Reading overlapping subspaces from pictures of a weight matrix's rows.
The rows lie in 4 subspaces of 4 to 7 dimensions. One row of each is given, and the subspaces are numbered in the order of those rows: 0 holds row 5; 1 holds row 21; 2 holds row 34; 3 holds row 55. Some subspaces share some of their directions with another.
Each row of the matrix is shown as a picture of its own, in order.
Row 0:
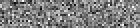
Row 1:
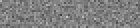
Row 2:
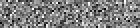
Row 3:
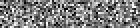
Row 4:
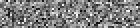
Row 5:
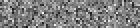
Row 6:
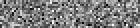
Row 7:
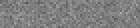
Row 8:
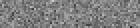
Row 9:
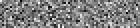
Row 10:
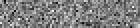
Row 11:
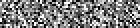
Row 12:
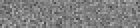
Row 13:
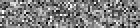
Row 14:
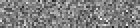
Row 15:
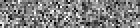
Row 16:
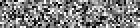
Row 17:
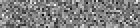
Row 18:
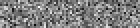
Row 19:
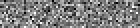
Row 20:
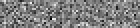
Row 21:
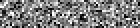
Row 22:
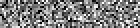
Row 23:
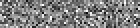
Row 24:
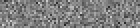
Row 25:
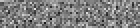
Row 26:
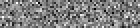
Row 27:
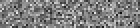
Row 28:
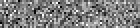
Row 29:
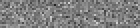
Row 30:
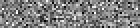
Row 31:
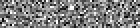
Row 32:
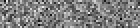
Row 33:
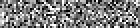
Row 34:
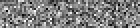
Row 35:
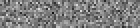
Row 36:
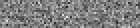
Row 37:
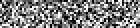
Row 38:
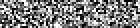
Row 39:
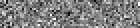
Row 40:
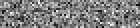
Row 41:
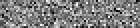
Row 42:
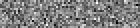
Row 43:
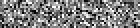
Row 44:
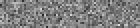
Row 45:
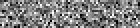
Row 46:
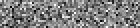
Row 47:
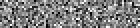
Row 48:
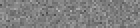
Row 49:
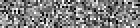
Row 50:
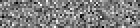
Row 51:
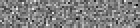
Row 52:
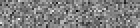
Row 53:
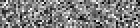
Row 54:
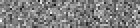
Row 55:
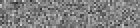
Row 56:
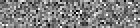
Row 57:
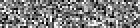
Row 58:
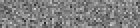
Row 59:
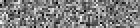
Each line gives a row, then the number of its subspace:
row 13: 3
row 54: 0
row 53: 1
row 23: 0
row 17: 1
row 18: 2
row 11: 0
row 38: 2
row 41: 1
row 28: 0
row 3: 2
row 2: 0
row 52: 0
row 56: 0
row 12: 2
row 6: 2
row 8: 2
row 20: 2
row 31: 3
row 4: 0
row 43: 0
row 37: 2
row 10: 2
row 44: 3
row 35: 1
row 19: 2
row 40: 1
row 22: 1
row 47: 0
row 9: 1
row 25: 2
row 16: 0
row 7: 1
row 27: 1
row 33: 1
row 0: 3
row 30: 1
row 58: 2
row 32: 1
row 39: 1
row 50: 1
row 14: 0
